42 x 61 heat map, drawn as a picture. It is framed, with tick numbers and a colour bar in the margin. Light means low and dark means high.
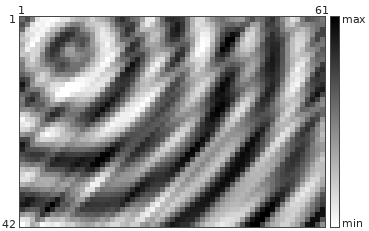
Grain: diagonal, up to the right. Ninth with the lowest average: top left. Rings: centred on the top left. Mirror symmetry: none.
